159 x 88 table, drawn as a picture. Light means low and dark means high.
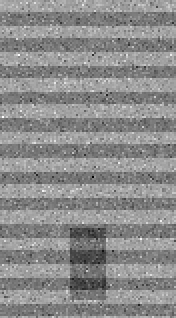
There is no overall slope. An odd patch, higher than its surroundings, sits in the bottom middle. The bottom middle is the ninth with the highest average. Stripes running across repeat 12 times from top to bottom.
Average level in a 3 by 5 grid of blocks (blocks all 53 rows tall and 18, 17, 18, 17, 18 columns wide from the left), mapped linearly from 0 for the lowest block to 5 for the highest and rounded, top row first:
00000
00000
00500
